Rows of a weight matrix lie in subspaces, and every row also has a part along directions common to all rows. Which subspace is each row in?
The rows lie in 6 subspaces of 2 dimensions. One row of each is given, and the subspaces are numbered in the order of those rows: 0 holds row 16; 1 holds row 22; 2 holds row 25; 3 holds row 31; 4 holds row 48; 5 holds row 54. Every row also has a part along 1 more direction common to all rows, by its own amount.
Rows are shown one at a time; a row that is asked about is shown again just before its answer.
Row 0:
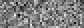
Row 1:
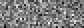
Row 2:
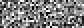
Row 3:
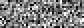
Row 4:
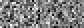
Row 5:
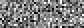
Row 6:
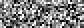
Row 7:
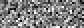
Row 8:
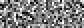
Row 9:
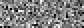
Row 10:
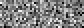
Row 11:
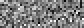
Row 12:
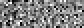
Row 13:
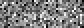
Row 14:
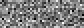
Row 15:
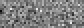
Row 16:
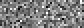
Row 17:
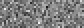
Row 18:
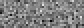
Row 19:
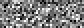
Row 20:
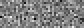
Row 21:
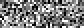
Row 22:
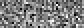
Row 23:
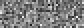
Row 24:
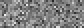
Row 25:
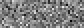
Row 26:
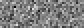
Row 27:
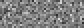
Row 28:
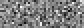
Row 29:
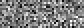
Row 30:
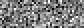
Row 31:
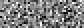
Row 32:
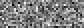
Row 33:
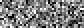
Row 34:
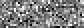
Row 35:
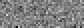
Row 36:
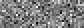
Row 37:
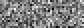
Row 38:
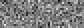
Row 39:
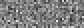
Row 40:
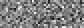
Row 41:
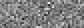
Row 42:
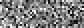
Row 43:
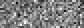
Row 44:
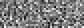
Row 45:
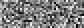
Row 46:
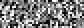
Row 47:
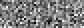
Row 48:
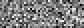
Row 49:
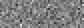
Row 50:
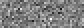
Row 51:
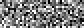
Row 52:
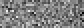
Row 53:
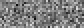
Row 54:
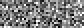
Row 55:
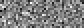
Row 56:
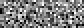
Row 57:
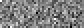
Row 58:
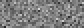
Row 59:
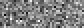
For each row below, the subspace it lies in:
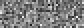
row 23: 1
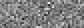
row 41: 4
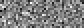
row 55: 0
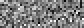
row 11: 0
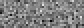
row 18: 1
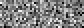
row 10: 5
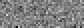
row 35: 0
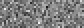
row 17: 0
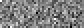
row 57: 2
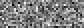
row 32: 3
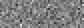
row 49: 0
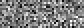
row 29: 2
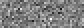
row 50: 1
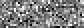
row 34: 3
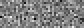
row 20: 2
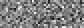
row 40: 0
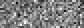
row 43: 3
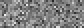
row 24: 5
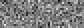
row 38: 4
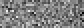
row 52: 5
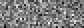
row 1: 5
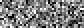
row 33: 2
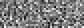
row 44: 5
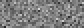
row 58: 4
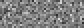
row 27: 0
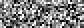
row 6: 4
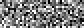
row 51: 2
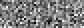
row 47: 5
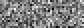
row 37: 3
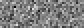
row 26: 2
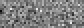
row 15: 1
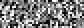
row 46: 2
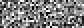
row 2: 1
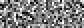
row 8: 0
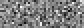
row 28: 3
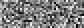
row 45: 1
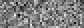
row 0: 3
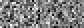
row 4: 2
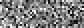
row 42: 2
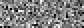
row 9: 5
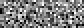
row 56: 1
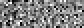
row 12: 5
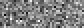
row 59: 5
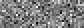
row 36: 4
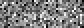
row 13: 3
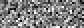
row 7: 3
